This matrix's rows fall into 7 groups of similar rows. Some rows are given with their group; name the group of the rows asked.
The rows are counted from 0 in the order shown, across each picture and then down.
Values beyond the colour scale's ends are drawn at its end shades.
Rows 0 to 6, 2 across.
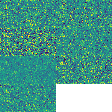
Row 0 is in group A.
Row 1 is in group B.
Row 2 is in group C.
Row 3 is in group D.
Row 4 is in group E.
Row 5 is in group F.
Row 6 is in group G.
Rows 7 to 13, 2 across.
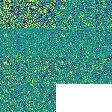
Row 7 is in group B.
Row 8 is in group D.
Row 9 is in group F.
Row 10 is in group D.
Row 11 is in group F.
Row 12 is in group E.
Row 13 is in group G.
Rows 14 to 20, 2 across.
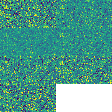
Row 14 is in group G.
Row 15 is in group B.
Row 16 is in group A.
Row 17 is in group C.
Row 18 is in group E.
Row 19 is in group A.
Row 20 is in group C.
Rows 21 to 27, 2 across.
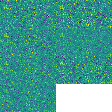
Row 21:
C
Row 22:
A
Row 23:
B
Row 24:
A
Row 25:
B
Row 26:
F
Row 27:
G
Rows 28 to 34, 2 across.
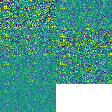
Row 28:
F
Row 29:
D
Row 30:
G
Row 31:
B
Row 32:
D
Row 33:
C
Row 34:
F
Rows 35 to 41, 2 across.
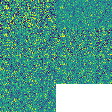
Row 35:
D
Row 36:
F
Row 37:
F
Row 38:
D
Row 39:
E
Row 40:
D
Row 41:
E
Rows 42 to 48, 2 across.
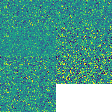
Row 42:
F
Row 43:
E
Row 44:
D
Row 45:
G
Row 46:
C
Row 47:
D
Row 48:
D
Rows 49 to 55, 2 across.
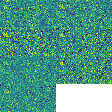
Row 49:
C
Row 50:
G
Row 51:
G
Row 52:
F
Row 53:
G
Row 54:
F
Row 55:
D
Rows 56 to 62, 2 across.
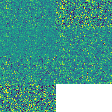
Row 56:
B
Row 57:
B
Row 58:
B
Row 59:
C
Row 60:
E
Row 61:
A
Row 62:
B
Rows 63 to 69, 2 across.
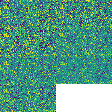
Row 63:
F
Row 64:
B
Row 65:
D
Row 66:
G
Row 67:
B
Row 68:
D
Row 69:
G
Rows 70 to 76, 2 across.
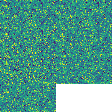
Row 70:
E
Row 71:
E
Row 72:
E
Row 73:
B
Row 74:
G
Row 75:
C
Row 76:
D
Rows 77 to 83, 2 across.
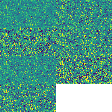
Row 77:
A
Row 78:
B
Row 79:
E
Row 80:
G
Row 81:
B
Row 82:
A
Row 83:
A
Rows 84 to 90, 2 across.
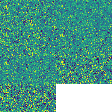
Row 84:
A
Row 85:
E
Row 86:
G
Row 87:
F
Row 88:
F
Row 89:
E
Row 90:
B
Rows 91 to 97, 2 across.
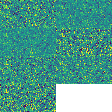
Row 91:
G
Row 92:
E
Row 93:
A
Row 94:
A
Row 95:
B
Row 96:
C
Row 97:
A
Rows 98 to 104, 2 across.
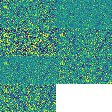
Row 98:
F
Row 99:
C
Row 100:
C
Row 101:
F
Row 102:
F
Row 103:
A
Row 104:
G
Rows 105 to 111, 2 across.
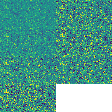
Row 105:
G
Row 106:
B
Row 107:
B
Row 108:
B
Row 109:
G
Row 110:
C
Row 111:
B
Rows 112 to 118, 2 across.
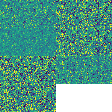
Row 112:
E
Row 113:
E
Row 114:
E
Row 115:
E
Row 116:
E
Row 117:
B
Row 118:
A
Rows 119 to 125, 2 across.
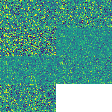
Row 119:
G
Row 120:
B
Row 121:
C
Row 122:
D
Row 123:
A
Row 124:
F
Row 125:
B
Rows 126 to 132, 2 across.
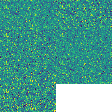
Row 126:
G
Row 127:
G
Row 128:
B
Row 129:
B
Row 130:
A
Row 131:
G
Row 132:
A
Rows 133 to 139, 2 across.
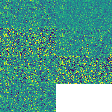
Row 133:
B
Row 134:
B
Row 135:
F
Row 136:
A
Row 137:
C
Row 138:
G
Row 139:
B
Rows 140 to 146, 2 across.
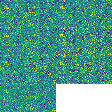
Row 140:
D
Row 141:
F
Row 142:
D
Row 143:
F
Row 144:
E
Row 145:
C
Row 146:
A
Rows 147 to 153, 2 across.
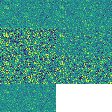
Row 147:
D
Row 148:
G
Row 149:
G
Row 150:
C
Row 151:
D
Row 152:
A
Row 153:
D
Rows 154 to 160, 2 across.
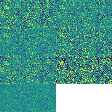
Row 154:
D
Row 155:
D
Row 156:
C
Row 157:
C
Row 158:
D
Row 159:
E
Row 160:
C
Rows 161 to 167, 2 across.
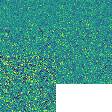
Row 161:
C
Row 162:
A
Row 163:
E
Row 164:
G
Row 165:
C
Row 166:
F
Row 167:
G
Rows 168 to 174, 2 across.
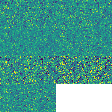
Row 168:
D
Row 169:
E
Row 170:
E
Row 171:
B
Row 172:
E
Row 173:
F
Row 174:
C
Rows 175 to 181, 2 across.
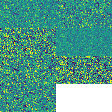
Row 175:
G
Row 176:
E
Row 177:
A
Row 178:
B
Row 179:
G
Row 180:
B
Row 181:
C
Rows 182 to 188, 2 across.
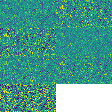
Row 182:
E
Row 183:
B
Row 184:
F
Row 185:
E
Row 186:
A
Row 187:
B
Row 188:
C
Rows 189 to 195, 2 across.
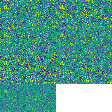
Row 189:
F
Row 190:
B
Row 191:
C
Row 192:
E
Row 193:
A
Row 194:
A
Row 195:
F
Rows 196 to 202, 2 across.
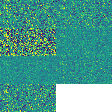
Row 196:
C
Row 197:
D
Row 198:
B
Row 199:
D
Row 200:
C
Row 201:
C
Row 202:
F
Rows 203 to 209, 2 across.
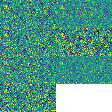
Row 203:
E
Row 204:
B
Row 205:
F
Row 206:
E
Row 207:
G
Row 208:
F
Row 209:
F
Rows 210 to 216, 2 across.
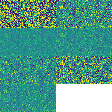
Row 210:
G
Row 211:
F
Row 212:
B
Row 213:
B
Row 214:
E
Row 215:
A
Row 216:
F
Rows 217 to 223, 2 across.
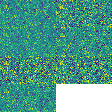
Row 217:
E
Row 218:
C
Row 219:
G
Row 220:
D
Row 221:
B
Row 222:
C
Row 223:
D
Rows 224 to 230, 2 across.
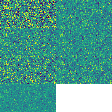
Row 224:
D
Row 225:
E
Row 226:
G
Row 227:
F
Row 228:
A
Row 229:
E
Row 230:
B
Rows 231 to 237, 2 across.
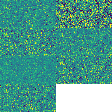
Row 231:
C
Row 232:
E
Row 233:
G
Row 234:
A
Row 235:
B
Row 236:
F
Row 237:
A
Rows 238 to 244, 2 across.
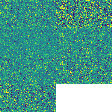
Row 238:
B
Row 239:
B
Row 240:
G
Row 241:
A
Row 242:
E
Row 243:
B
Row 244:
B
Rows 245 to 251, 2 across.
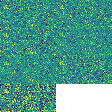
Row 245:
C
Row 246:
B
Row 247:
A
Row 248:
G
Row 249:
D
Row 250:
C
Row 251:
D
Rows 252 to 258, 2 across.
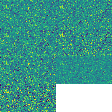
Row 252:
G
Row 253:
F
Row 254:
D
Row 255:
F
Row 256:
G
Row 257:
C
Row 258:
D
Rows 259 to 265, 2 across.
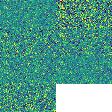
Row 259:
C
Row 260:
G
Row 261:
E
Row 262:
C
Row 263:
G
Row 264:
E
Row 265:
A
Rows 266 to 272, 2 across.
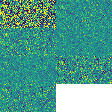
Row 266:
E
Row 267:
G
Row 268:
G
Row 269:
C
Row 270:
E
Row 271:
E
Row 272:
E
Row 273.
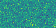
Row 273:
A
